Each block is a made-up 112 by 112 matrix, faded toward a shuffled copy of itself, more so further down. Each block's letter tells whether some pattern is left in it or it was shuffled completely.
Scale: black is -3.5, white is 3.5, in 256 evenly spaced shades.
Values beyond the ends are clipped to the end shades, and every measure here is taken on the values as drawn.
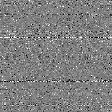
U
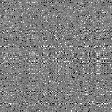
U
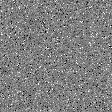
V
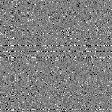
U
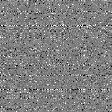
U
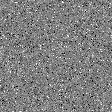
V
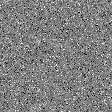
V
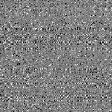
U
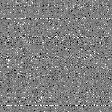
U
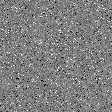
V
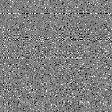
U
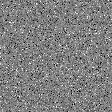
V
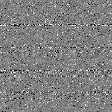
U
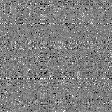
U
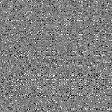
U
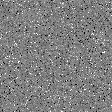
V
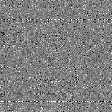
U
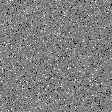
V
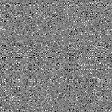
U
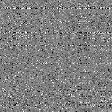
U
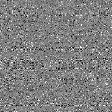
U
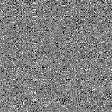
U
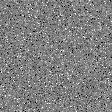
V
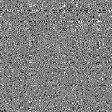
U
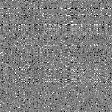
U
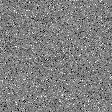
V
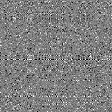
U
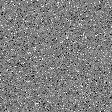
V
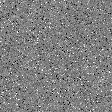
V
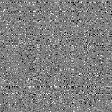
U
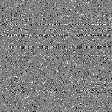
U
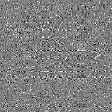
U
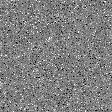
V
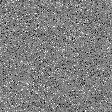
V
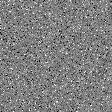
V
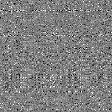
U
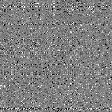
U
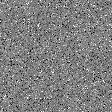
V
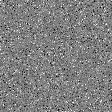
V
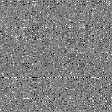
U
